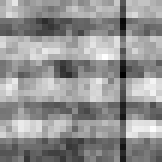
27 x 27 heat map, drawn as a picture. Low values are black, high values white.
Stripes: horizontal, repeating 4 times. Odd lines: column 21. Grain: streaks across.
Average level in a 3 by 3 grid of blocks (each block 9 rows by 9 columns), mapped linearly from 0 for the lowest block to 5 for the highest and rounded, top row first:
3 4 4 / 5 4 3 / 2 0 2
